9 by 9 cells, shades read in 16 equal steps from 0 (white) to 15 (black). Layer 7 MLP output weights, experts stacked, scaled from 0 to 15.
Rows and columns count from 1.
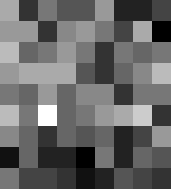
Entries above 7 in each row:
7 4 7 3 6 4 7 9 9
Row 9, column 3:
11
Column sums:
62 78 75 80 88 81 94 76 86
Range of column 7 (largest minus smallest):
8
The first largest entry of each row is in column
7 9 6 6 7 9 7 5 5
